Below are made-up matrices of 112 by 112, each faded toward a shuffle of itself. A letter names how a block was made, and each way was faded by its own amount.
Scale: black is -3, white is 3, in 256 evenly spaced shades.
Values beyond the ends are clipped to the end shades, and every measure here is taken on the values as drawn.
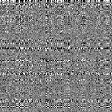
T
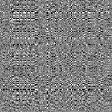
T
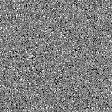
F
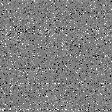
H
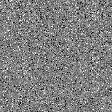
F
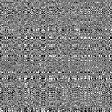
T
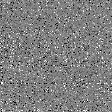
H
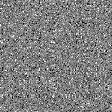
F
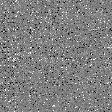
H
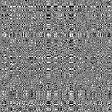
T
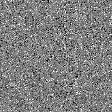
F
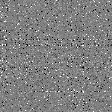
H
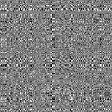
T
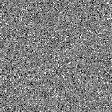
F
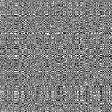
T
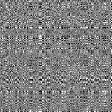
T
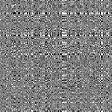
T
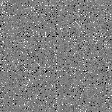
H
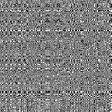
T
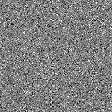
F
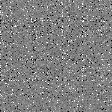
H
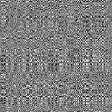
T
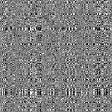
T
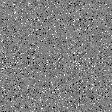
H
